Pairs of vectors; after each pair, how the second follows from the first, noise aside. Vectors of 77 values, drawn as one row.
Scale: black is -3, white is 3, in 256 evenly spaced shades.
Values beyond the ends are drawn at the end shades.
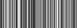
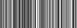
shuffled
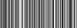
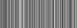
shrunk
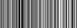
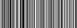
shuffled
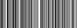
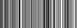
shuffled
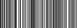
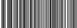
shuffled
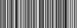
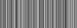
shrunk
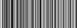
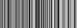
shuffled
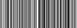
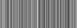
shrunk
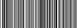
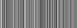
shrunk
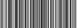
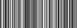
shuffled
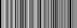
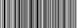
shuffled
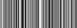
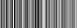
shuffled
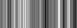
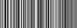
shuffled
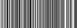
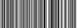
shuffled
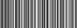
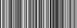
shuffled
